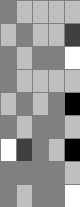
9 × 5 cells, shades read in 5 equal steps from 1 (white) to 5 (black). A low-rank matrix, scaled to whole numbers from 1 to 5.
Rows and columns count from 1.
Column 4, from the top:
2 2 3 2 3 3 2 3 3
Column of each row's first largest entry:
1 5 1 1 5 1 5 1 1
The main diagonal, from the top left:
3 3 3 2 5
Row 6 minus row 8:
0 -1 0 0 0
